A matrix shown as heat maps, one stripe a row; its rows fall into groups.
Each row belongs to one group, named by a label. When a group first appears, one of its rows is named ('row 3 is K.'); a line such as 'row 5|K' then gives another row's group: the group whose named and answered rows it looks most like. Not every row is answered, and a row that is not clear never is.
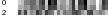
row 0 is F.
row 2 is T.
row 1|F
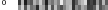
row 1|T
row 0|T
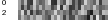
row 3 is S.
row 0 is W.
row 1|W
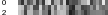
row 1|S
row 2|S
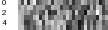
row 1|S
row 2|F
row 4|S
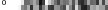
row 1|F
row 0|F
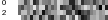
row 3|F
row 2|S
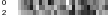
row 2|S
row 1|F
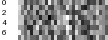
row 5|F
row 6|F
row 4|S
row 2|W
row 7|T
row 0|T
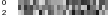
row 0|S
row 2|F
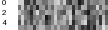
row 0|S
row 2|F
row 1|T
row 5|S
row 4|T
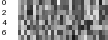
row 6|T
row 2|W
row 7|W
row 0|W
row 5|S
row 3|W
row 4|T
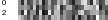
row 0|W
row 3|S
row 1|W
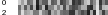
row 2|S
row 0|W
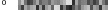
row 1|W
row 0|F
